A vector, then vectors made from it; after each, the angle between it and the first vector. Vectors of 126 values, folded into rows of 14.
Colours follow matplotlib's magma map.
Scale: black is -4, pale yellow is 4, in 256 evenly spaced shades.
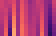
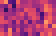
partly opposed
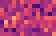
orthogonal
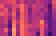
nearly parallel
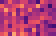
partly aligned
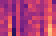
nearly opposite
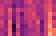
nearly opposite
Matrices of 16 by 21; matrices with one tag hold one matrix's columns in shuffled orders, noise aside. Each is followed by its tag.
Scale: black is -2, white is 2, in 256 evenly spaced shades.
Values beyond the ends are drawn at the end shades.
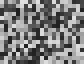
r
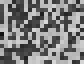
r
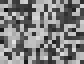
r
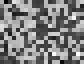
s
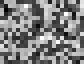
s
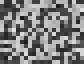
s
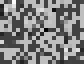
s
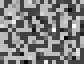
s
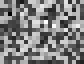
s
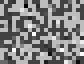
s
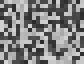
r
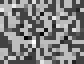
s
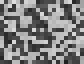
s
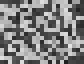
s
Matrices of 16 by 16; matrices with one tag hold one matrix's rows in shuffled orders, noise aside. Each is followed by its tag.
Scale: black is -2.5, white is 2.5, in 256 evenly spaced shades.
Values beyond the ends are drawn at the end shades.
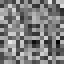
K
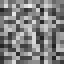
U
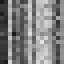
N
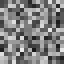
K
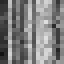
N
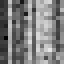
N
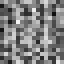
U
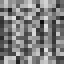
U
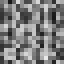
U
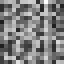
U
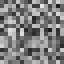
K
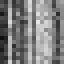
N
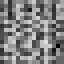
U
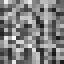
U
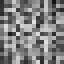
U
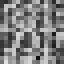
U
